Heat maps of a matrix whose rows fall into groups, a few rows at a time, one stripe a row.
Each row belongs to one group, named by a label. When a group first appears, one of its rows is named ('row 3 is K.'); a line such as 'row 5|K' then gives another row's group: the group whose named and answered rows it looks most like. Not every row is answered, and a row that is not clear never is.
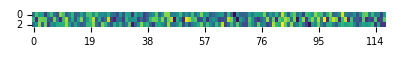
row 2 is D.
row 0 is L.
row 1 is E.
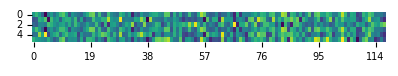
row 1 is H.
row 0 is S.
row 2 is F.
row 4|H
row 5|S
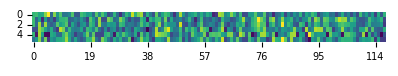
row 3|L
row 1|S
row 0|L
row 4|E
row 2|S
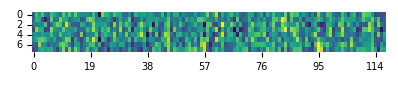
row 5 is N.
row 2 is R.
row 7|F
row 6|S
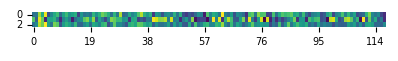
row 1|E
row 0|H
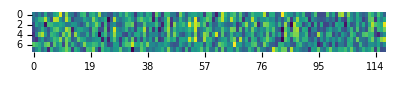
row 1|R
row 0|R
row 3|R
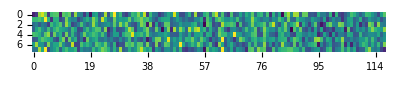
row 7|H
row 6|L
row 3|F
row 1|N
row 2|R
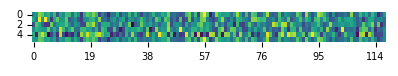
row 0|N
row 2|D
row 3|L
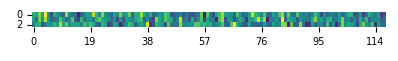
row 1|L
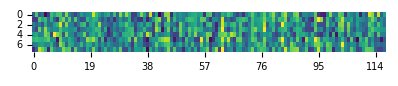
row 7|H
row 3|F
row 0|R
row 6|L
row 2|R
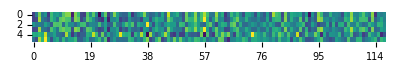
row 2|R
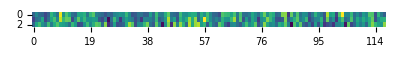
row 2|F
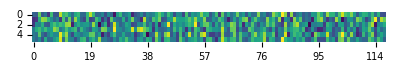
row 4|S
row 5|R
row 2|R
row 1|F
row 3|H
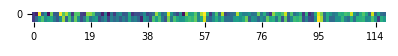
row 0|D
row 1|F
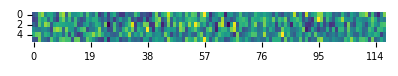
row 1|F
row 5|D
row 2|F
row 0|L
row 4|N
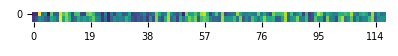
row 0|D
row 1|R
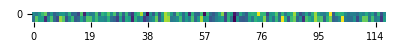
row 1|L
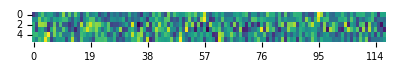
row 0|F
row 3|E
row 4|L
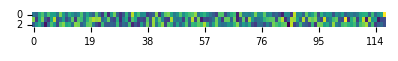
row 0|L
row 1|E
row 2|D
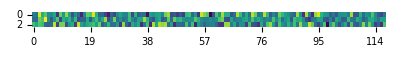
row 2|E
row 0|N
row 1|F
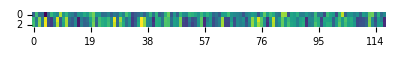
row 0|R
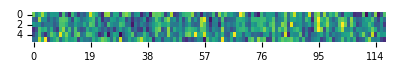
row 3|F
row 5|H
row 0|E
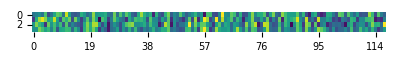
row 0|R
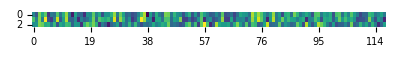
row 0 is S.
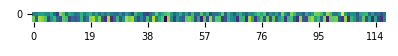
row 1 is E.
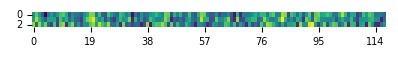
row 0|S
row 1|N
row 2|E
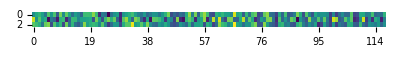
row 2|N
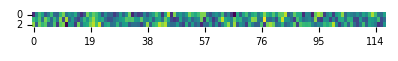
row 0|F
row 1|N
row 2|E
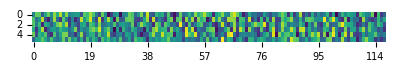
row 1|E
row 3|E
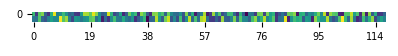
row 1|S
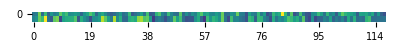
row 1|H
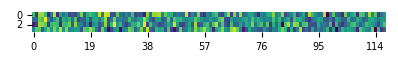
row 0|E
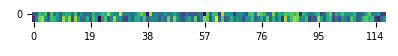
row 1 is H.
